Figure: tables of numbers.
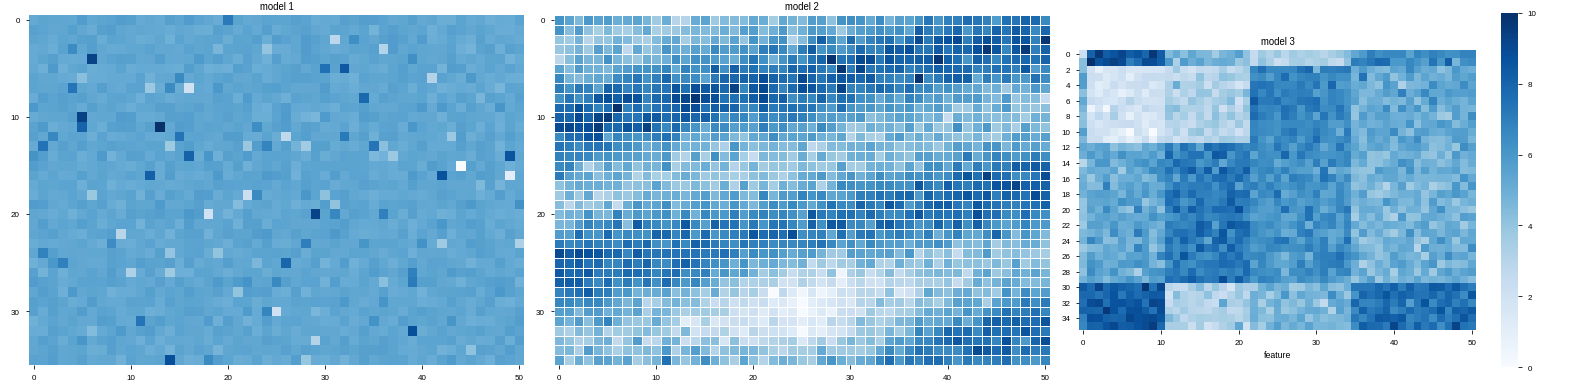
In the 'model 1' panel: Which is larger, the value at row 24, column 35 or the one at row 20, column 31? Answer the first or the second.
the second
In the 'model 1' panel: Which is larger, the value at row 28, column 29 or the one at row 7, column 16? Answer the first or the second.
the first
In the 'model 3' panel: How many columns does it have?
51
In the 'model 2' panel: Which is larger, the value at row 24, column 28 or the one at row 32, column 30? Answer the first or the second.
the first
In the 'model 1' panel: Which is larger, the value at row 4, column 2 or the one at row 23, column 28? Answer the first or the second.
the second
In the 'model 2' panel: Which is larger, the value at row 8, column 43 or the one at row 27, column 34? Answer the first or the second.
the first
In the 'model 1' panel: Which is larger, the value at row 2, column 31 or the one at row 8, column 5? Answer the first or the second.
the second
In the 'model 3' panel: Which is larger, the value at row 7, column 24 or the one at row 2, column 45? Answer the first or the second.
the first
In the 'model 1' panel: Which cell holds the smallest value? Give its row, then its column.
15, 44
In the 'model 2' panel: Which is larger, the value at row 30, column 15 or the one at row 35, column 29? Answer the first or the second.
the second
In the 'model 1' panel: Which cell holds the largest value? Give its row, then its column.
11, 13
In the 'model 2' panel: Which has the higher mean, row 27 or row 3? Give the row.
3
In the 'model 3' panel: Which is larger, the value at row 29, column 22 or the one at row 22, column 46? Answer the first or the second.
the first
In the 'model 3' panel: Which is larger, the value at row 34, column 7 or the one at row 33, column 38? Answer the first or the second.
the first
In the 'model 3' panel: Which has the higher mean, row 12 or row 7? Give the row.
12
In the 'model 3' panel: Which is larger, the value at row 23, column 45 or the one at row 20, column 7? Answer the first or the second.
the second
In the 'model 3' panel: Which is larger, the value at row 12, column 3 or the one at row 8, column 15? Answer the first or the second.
the first
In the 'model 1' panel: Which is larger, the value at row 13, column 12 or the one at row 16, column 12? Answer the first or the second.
the second
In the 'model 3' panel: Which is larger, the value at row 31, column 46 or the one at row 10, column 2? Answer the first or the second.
the first
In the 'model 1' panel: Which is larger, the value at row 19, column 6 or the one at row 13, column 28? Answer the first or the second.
the first
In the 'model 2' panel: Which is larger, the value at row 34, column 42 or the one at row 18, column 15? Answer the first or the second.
the first
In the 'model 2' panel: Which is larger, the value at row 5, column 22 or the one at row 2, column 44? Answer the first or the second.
the second
